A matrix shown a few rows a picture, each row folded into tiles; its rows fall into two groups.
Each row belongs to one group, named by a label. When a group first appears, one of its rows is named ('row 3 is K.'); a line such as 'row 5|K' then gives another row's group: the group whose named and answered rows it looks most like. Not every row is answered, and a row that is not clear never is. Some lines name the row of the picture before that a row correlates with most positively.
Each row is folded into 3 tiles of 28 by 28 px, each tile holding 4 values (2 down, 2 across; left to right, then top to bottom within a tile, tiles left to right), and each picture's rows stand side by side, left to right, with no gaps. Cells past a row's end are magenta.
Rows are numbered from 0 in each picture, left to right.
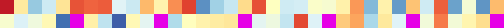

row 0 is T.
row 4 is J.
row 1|T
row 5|J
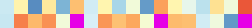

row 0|J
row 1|J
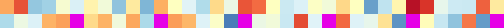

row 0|T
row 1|J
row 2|J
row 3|T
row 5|T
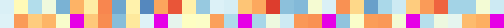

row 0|J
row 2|T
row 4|T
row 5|T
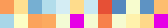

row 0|T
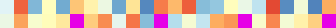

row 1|J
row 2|T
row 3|J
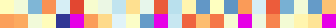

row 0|J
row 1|J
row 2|J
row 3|J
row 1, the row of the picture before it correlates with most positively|1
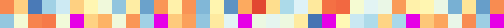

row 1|J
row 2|J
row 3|T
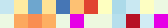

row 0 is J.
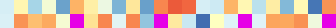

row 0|J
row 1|J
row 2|T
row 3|J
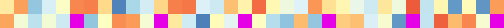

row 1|T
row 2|T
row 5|J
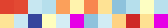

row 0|T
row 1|T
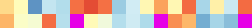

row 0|J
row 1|T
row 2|J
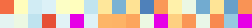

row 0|T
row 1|J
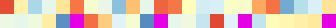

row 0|T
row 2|T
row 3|T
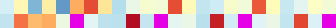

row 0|J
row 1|T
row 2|T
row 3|T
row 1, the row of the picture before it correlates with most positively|2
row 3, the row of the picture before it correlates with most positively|2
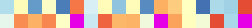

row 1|J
